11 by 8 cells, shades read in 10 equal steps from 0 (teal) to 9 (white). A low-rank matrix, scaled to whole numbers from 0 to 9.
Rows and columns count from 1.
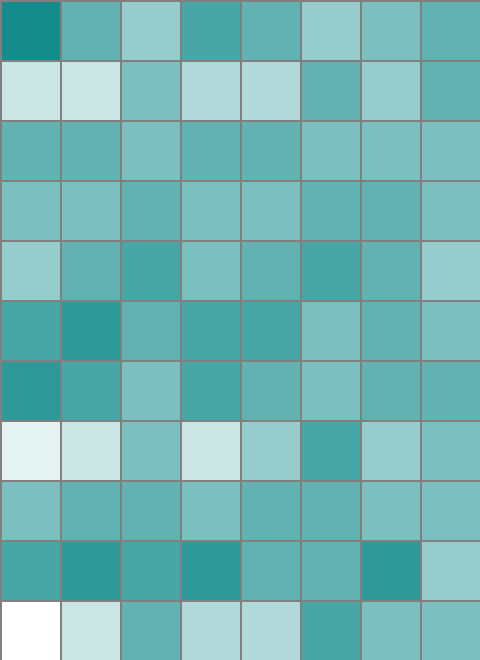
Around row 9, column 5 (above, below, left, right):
5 3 4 3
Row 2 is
7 7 4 6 6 3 5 3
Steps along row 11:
down down up same down up same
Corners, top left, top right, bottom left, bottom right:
0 3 9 4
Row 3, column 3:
4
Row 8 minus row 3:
5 4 0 4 2 -2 1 0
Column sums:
45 41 37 41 41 35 39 43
